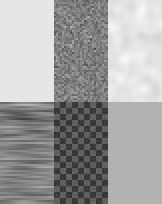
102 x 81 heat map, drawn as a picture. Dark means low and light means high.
The table splits into 2 rows of 3 panels. Panel 1,1: very high, flat. Panel 1,2: middling, fine-grained. Panel 1,3: very high, blotchy, faint in contrast. Panel 2,1: middling, streaked across. Panel 2,2: low, checkered. Panel 2,3: high, flat.
